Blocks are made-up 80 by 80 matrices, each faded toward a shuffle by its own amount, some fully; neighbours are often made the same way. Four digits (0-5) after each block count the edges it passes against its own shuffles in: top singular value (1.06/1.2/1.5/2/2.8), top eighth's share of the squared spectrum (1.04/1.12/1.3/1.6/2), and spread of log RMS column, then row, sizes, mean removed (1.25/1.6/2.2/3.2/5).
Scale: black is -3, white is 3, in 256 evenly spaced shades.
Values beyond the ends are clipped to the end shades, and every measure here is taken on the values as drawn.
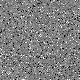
2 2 0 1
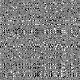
4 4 2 3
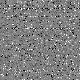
3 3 0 2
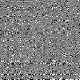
4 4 1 3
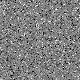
0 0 0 0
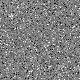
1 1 0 0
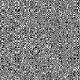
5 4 3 2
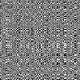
5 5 4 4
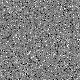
0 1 0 0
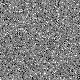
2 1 0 0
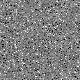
0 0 0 0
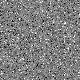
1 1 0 0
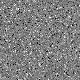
0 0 0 0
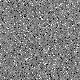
0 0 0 0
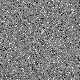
0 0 0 0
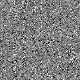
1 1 2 0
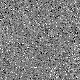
0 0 0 0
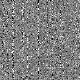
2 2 3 0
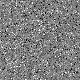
0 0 0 0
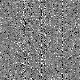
2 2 3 0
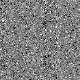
1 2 2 0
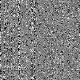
2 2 3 0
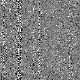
2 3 3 0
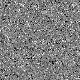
0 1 0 2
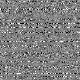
2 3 0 4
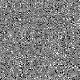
4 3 2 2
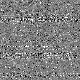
2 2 0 3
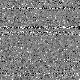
2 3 0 3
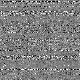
2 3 0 4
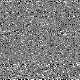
2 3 0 3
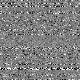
2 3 0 4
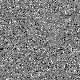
0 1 0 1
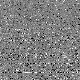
2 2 0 3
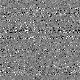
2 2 0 3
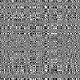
5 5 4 4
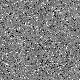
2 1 0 0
